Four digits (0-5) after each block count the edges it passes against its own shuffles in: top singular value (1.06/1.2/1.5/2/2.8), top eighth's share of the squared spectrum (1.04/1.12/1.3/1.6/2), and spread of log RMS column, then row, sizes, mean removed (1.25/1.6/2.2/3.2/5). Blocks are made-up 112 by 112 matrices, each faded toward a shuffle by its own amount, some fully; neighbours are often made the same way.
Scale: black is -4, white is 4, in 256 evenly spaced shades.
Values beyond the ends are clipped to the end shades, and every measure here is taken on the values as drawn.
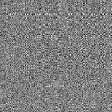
5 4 3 3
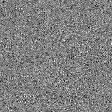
3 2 1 0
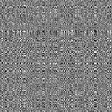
5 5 4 4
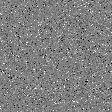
0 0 0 0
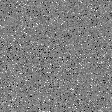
1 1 0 1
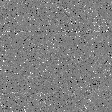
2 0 0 0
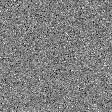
0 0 0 0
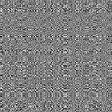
5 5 4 4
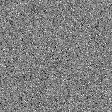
1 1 0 0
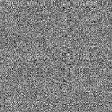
4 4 2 2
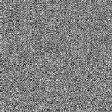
4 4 2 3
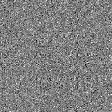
3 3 1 1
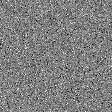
0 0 0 0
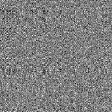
4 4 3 2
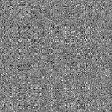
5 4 3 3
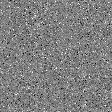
3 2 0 0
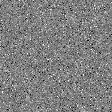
3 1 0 0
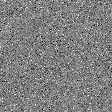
0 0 0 0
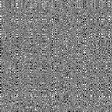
5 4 3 3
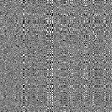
5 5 4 3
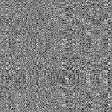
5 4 3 3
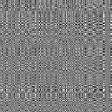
5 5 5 4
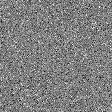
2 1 0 0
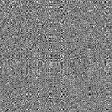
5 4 3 3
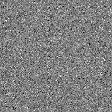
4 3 2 1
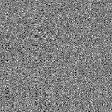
4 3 2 2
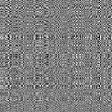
5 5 4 4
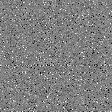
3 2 0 1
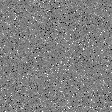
1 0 0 0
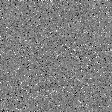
3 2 0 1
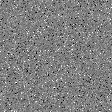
1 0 0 0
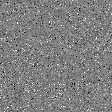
2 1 0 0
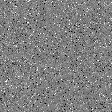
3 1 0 0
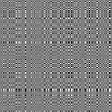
5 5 5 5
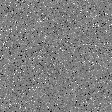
0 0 0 0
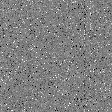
2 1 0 0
